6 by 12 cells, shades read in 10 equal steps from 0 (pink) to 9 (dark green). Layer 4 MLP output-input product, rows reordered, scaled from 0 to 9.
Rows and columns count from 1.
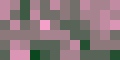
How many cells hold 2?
11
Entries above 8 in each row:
0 0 0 0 0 1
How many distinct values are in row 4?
4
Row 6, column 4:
9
